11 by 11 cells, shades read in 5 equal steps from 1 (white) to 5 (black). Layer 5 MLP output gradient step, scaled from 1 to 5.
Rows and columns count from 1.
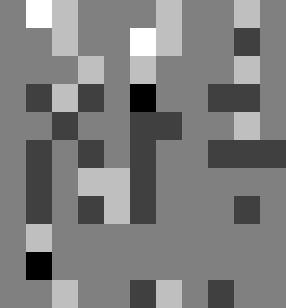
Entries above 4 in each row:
0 0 0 1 0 0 0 0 0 1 0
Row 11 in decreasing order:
4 4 3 3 3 3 3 3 3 2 2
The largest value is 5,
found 2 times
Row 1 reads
3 1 2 3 3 3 2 3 3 2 3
